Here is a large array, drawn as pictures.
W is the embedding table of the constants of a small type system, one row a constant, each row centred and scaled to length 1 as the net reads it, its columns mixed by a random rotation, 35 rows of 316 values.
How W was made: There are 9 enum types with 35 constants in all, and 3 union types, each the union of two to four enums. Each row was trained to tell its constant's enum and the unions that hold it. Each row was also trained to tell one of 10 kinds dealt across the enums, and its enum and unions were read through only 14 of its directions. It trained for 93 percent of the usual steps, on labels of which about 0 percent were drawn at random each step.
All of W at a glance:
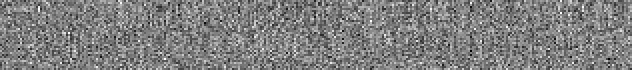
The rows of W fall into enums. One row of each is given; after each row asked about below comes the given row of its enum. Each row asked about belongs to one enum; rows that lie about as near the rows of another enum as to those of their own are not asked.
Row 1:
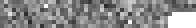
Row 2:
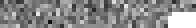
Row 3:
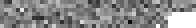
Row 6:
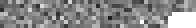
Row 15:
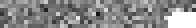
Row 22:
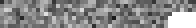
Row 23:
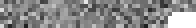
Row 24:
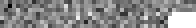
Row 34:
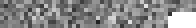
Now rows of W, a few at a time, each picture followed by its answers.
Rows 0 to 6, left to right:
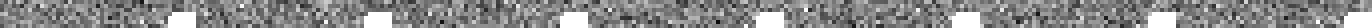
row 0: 6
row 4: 34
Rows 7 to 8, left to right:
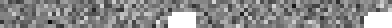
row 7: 2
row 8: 23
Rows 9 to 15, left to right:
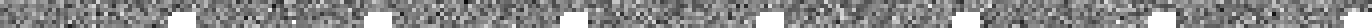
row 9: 15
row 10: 22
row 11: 23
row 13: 34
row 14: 1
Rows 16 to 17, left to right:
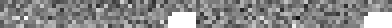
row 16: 6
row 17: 22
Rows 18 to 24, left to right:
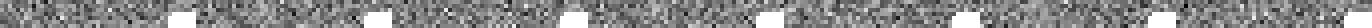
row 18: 3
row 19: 2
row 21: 2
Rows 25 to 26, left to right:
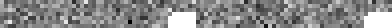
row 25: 3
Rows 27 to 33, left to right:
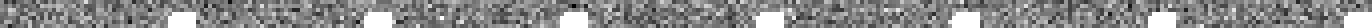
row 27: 3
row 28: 24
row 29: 1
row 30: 34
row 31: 1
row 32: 6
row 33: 34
